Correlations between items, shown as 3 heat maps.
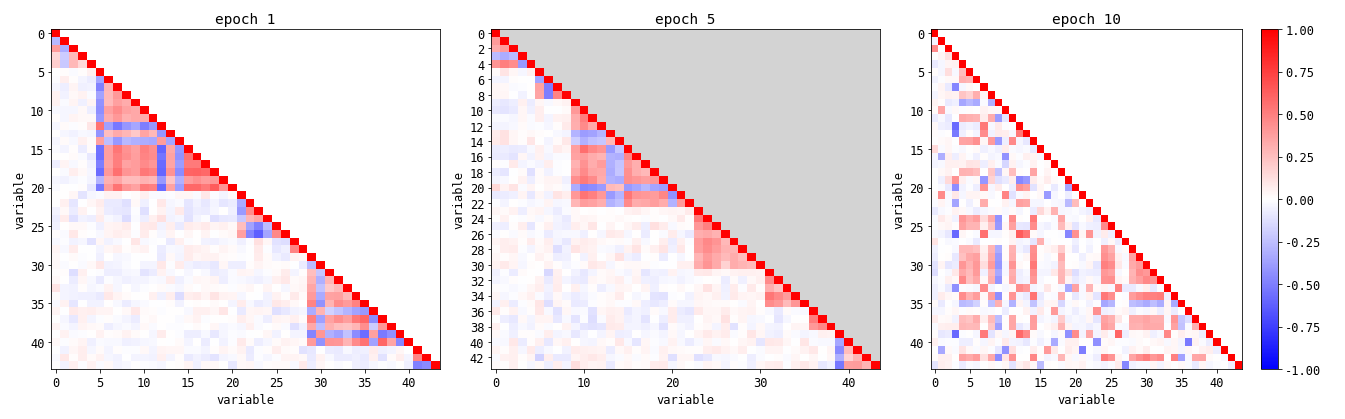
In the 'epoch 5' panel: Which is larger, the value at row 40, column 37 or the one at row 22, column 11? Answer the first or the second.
the second
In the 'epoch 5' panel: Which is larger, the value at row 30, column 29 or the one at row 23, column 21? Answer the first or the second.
the first
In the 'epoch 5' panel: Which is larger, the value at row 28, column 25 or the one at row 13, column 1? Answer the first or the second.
the first
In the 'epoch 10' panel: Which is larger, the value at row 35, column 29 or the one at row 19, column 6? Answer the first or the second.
the second
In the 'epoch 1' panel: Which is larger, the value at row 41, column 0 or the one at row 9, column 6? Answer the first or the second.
the second
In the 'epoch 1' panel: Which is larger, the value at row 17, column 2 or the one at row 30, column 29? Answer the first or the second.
the first
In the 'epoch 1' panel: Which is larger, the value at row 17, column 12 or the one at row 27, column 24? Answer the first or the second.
the second
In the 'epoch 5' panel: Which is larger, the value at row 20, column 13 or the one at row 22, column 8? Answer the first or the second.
the first
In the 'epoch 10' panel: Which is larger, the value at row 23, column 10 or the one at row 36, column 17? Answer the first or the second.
the second
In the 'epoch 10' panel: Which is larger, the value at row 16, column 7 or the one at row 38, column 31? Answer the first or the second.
the second
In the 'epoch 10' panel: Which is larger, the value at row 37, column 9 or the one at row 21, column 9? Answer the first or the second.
the second
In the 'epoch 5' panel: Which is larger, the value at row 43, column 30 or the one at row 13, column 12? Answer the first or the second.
the first
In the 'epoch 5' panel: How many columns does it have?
44
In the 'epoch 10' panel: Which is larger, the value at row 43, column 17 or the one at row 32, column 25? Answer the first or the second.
the second
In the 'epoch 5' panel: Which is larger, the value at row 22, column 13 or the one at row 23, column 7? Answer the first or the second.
the second
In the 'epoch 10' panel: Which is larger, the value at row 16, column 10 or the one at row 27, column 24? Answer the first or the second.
the second
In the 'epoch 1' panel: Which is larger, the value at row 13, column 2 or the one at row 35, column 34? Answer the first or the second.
the second
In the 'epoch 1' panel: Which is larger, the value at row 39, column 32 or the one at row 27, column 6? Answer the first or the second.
the second
